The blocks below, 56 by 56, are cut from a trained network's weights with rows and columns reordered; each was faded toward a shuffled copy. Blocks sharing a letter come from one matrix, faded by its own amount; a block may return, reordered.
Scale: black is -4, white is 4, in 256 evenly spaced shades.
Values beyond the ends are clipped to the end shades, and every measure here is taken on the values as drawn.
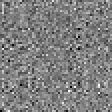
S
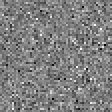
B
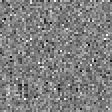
B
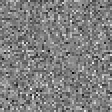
B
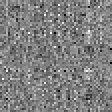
S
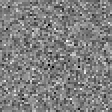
B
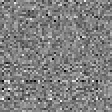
S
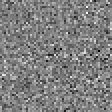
B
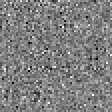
B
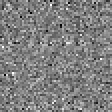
B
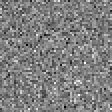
B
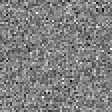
B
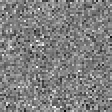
B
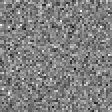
B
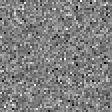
B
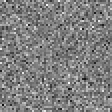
B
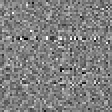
S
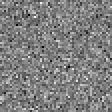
B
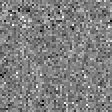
B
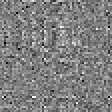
S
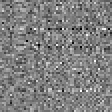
S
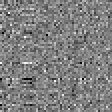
S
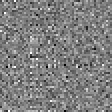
S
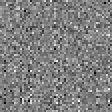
S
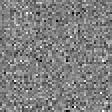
S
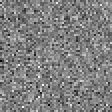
B
